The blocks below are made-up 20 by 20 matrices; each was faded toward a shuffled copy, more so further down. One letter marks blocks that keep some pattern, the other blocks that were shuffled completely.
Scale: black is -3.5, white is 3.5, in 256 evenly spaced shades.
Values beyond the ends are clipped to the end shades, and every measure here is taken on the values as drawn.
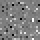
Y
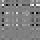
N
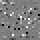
Y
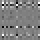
N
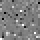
Y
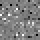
Y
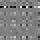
N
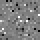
Y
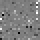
Y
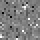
Y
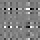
N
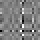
N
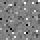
Y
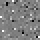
Y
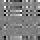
N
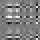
N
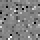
Y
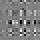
N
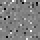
Y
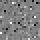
Y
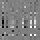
N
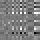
N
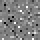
Y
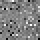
Y
